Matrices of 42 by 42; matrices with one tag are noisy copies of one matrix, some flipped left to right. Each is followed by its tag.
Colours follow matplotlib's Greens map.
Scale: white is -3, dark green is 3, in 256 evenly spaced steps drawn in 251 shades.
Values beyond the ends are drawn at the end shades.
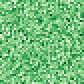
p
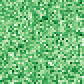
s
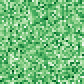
s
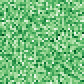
p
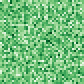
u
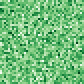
u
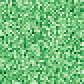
u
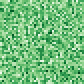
u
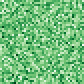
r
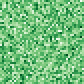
r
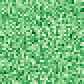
u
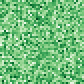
s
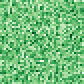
u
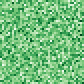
p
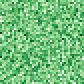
p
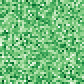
s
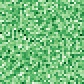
p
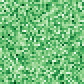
r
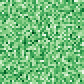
u
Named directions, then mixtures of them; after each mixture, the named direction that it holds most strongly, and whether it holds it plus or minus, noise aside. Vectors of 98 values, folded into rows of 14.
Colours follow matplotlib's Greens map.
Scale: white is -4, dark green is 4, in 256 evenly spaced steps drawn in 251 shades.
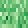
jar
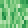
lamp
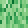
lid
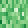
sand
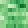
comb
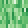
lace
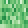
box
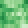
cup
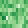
jar, minus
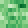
comb, plus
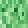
sand, minus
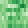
comb, plus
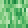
lace, minus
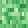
sand, plus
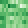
comb, minus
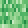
box, plus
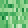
jar, minus
